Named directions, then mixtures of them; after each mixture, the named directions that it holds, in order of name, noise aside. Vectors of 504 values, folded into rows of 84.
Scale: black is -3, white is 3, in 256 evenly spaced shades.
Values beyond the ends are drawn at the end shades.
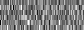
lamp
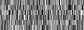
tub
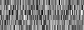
lamp, tub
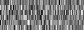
lamp, tub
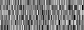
lamp, tub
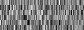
lamp, tub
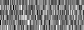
lamp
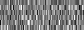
lamp, tub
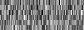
lamp, tub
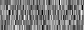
tub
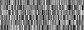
lamp, tub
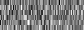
lamp, tub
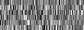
lamp, tub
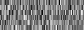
lamp, tub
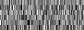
lamp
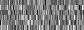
lamp, tub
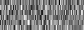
lamp, tub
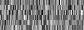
lamp, tub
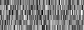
lamp, tub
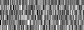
lamp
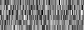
lamp, tub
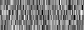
tub
